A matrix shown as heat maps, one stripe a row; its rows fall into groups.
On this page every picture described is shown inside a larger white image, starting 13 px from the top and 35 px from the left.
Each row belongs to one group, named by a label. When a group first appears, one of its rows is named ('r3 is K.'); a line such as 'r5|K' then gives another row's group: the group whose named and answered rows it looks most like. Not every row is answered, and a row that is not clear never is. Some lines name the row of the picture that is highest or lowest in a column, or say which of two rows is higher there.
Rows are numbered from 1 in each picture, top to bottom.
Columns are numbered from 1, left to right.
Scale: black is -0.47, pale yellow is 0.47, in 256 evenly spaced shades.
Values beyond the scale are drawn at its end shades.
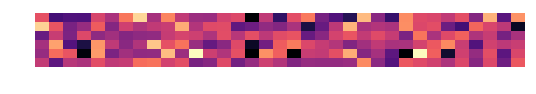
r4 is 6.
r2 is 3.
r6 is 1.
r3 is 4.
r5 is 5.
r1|1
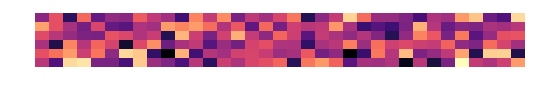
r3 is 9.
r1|4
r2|5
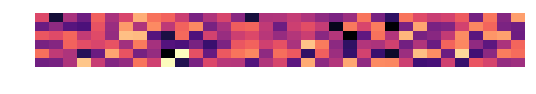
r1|1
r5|9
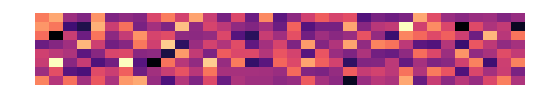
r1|5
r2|3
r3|1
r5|9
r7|3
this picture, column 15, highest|6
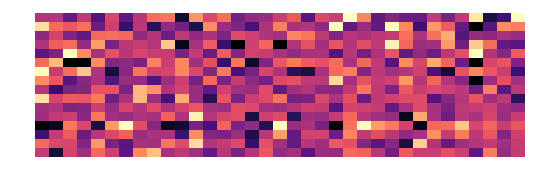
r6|6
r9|1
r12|5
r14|5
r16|1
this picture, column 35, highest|1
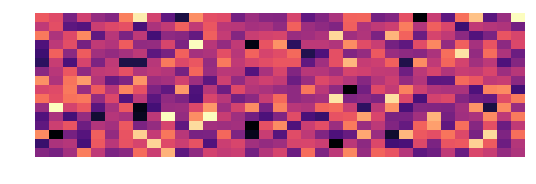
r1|4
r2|3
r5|4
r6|4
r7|5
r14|1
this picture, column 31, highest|5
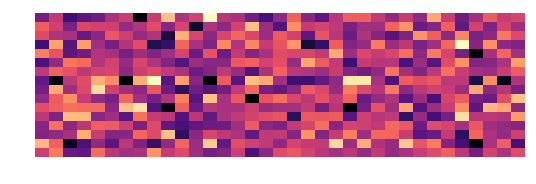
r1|3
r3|9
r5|6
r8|1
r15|6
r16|6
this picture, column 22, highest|15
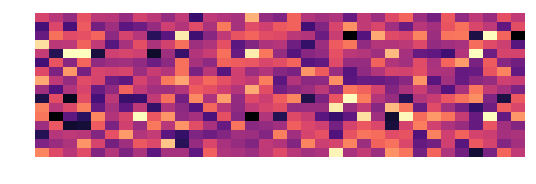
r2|4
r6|4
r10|4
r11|6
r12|1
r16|6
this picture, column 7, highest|14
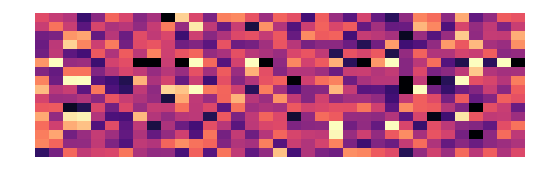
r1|9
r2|5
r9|5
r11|6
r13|6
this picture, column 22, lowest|5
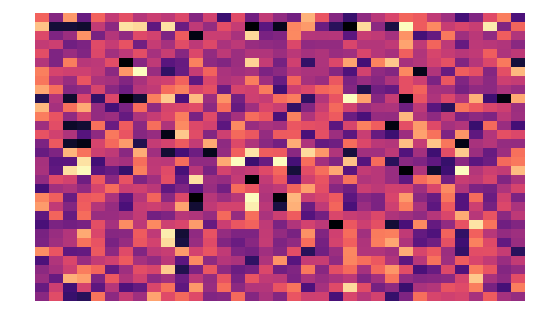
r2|1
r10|4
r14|9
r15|3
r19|5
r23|4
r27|3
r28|5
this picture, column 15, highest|17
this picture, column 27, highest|2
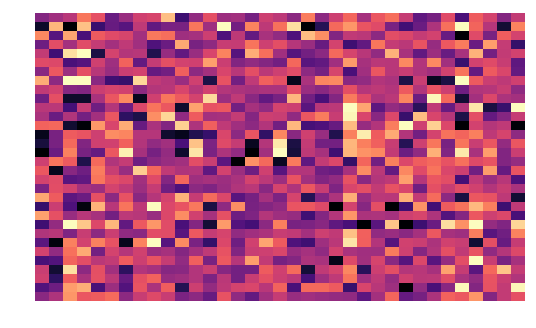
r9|3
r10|3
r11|4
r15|5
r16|5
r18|1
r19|3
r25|4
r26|1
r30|1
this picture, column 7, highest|16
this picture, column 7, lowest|26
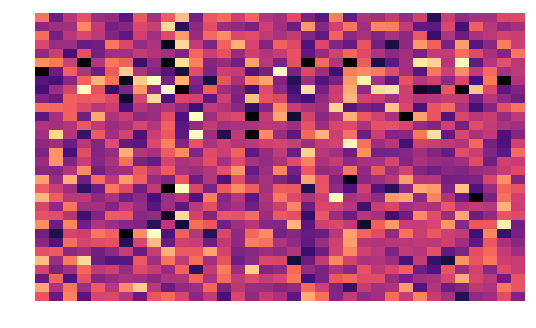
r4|9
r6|9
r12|5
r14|5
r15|4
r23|9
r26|1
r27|3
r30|4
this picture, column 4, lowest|6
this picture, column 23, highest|15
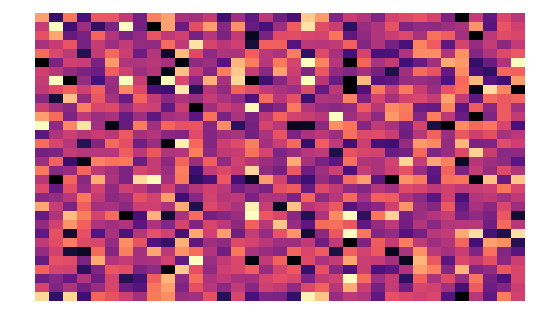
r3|6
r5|9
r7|9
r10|1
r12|6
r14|5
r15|9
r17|3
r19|1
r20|1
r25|4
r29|9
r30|4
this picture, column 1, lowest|6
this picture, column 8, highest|19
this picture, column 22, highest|12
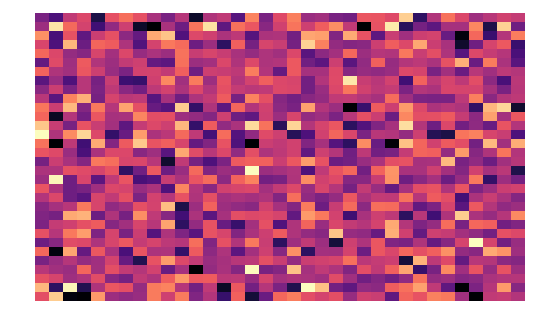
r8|4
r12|1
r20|9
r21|3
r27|1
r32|6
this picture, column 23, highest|8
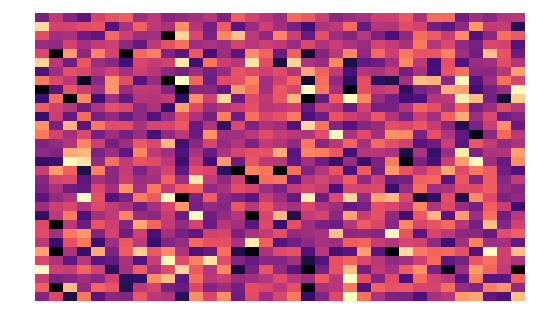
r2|3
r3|9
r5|1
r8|9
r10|4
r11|9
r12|4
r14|6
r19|5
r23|5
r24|1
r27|1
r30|4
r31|1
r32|4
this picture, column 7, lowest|5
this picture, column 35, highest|9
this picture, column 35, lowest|29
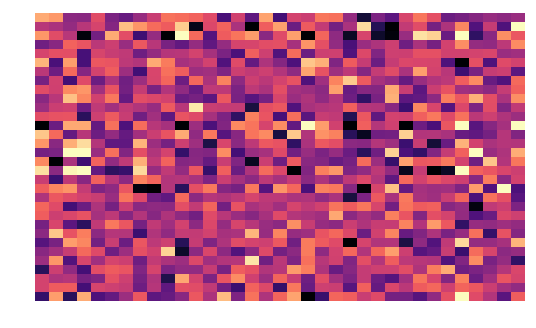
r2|1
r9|6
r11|5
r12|9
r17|1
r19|1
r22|6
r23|6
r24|3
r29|3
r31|9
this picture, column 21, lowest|32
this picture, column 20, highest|13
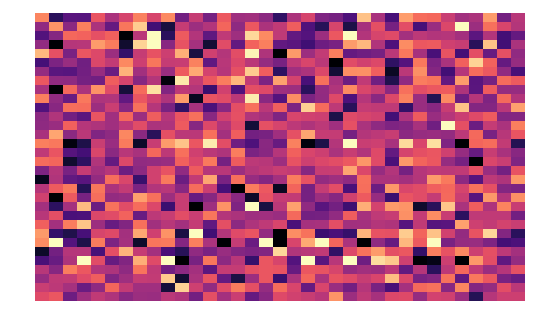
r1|1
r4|1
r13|1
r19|3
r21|1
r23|3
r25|1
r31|9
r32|6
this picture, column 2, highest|26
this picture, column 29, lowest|28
